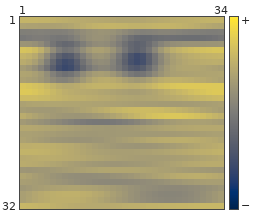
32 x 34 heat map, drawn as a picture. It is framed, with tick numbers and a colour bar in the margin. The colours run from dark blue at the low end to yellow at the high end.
The middle right is the ninth with the highest average. The bottom left is the smoothest part. The values are skewed, with a long tail toward low values. Two dips sink into the field. Streaks run across, left to right.
